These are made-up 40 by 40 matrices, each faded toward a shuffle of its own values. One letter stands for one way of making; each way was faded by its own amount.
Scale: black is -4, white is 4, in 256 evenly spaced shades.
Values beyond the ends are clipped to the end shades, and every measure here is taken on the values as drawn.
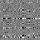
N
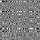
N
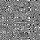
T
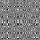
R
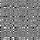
R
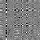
R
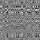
N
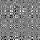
R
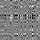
R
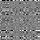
N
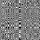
R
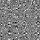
T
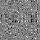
T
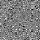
T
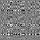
N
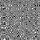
T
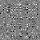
T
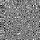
T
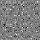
T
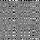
N
